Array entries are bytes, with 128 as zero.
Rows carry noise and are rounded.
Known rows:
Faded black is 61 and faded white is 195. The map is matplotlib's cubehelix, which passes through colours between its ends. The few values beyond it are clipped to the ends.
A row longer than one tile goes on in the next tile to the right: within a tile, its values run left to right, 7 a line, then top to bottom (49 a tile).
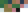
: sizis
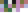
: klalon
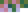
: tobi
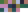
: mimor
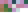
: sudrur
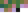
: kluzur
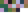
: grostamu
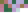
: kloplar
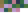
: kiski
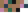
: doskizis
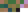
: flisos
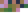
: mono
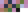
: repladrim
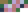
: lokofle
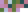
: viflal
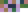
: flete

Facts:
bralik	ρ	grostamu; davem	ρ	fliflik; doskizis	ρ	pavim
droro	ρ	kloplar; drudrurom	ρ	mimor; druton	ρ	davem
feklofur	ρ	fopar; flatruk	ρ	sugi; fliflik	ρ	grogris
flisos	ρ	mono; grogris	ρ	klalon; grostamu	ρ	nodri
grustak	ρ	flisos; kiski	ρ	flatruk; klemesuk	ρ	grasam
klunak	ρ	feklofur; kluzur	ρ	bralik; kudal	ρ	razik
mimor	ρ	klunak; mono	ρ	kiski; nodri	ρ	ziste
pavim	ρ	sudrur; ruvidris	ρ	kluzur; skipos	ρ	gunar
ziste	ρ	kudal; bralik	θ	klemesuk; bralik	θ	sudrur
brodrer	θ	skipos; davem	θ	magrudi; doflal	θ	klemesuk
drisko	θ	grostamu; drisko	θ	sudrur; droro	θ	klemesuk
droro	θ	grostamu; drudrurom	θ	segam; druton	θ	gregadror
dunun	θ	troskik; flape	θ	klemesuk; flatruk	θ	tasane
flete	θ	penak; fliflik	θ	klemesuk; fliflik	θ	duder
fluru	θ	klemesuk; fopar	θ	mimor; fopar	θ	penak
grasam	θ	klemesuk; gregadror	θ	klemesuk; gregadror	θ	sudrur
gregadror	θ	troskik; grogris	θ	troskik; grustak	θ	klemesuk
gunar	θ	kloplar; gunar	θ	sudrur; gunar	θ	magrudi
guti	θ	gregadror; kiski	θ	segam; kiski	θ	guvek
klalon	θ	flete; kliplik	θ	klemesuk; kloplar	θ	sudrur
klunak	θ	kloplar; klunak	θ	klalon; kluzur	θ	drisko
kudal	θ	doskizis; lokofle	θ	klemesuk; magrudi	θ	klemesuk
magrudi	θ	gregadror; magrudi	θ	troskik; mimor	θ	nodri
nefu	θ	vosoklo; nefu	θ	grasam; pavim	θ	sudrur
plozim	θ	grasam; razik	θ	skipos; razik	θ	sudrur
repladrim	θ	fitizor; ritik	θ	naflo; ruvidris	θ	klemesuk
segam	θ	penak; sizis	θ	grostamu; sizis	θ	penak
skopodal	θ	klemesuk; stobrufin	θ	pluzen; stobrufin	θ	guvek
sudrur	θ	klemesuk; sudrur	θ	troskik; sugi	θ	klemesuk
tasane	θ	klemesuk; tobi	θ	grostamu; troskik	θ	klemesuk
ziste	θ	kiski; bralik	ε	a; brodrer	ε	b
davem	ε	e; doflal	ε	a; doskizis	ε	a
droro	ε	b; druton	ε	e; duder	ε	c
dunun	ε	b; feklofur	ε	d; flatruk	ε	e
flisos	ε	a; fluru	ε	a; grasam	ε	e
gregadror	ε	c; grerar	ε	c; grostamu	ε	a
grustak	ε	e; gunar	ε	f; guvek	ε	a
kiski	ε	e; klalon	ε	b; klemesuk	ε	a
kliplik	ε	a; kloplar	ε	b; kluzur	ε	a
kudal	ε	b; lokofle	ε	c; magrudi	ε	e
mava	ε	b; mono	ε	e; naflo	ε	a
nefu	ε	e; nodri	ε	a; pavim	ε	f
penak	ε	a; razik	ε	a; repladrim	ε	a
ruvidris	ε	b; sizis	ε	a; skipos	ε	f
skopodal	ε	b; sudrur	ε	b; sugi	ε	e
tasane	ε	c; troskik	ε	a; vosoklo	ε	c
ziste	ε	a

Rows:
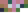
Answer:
duder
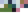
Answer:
fitizor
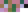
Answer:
pluzen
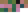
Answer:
nefu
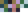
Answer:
guvek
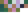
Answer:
gregadror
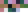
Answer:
ritik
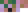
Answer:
mava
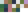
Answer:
klemesuk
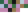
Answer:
kudal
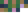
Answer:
razik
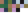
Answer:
penak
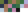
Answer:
ziste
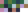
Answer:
naflo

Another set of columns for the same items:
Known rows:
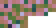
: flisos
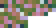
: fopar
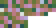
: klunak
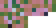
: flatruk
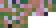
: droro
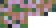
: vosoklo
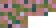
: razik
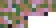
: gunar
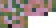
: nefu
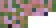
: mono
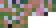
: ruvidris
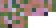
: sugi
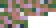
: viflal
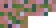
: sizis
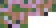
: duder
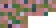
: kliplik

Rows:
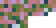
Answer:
nodri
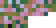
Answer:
feklofur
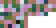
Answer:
doskizis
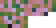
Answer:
grasam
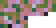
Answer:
skipos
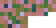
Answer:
kluzur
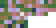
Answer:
stobrufin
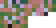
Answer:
brodrer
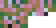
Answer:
klalon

